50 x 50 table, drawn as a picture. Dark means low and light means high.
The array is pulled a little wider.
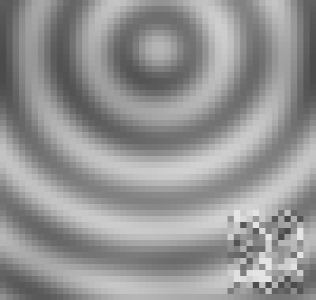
In the bottom right lies a patch that is rougher than the rest. Rings spread out from the top middle. The bottom right is the roughest part.
